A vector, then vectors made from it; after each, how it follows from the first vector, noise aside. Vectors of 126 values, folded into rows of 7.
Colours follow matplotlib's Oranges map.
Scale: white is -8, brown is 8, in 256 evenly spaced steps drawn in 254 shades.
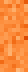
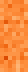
wrapped around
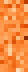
scaled up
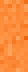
shrunk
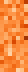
scaled up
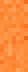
shrunk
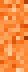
scaled up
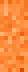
wrapped around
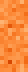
wrapped around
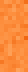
shrunk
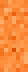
wrapped around
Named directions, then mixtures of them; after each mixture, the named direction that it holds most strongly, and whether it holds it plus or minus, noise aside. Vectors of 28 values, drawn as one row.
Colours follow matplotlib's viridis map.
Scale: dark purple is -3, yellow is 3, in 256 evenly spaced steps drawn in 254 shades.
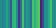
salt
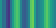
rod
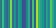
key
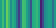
salt, plus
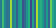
key, plus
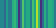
salt, plus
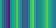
rod, plus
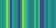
salt, plus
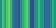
rod, minus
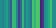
salt, plus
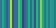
key, plus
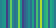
key, plus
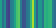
rod, plus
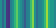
rod, plus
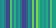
key, plus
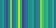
salt, minus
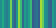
salt, minus
